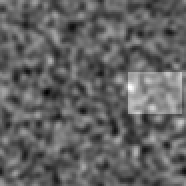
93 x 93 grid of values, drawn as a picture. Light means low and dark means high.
The ninth with the lowest average is the middle right. On average the colour sits 60% of the way up the scale. The field is mottled with small blotches. There are no regular stripes. In the middle right lies a patch that is lower than the rest.
